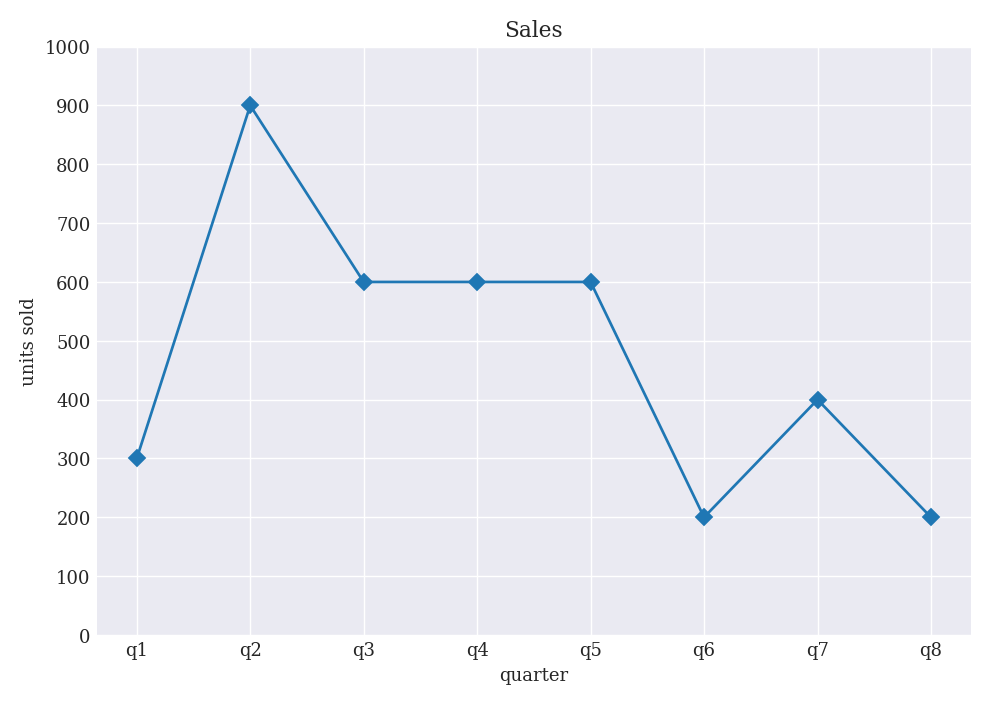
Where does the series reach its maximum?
q2
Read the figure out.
Title: Sales
x-axis: quarter, ticks q1 q2 q3 q4 q5 q6 q7 q8
y-axis: units sold, ticks 0 100 200 300 400 500 600 700 800 900 1000
Values:
300 900 600 600 600 200 400 200
